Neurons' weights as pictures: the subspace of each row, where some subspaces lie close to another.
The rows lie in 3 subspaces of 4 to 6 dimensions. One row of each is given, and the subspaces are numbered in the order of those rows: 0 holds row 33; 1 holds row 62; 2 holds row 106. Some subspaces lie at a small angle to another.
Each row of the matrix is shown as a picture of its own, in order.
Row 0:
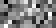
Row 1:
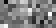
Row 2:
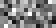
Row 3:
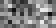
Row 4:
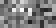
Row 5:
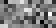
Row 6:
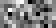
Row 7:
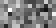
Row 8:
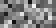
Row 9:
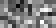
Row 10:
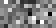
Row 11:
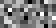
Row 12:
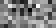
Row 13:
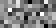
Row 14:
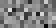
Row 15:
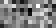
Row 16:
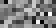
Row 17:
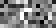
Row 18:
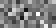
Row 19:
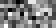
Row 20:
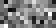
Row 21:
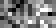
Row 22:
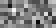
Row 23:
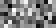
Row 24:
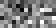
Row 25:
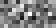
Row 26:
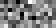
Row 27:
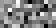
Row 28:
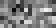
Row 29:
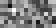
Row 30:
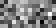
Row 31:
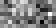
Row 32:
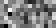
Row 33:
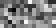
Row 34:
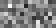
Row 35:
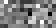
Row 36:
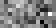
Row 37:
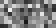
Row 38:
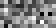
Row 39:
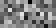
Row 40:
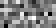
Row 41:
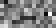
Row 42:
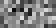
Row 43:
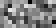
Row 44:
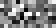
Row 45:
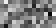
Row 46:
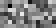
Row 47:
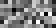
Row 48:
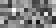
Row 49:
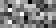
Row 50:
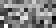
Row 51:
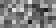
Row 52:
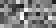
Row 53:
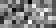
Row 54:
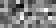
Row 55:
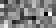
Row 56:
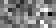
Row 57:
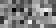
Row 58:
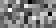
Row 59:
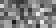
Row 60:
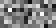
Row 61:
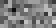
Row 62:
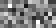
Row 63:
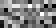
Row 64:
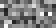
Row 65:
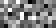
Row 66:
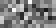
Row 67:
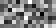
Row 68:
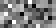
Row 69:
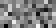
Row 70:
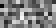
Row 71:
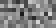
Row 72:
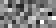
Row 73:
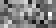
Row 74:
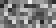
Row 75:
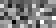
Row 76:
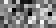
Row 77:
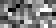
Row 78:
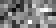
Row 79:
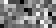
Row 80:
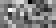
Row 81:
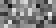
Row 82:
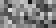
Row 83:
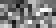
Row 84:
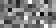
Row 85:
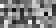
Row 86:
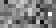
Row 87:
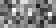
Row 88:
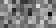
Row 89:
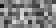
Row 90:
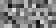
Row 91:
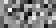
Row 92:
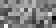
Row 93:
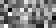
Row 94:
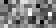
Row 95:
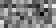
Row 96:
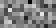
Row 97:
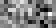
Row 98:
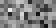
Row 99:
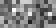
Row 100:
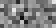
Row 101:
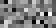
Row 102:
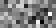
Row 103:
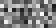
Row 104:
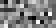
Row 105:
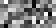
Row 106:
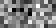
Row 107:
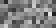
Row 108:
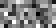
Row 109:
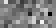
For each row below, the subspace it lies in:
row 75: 0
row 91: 2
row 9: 0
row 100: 0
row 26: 0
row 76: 1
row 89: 2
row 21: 1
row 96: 2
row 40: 0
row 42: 0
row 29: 1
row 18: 2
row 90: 0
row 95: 0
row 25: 2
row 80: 0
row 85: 2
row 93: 0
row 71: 0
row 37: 0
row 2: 2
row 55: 0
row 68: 1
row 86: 1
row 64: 0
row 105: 1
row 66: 2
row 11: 0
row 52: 2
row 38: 0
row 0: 1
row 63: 0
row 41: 0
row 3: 1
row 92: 0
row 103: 2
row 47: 1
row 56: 2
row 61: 2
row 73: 2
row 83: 0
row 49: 1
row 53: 1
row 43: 2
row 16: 1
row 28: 0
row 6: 0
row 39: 2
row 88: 1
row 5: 0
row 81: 1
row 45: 1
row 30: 0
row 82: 2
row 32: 0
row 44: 2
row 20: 0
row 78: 1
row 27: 1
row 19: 0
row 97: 2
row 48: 1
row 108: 0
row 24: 0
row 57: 2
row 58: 1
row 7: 1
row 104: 0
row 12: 0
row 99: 1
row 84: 1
